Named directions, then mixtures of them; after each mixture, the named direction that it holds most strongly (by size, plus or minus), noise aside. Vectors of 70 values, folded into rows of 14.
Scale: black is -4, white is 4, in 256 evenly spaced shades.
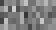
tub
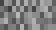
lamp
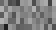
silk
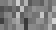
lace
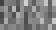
tub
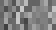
lace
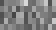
tub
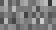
tub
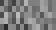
lamp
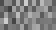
lamp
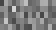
tub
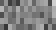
silk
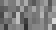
lace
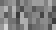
lace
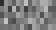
lamp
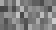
lace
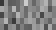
silk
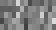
lace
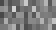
tub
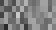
lamp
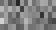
lace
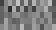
lamp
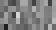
silk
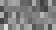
silk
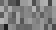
silk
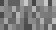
silk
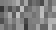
lace
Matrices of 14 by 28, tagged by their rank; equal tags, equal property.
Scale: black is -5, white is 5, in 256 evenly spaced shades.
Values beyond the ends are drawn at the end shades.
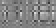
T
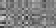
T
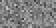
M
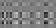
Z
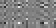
T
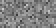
M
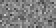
M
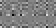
T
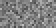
M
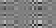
Z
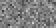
M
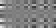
Z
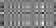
Z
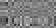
T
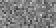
M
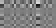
Z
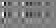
Z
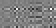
T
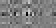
T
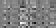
T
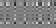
Z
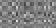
T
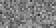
M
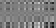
Z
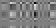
Z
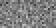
M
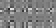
T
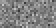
M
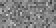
M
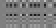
Z
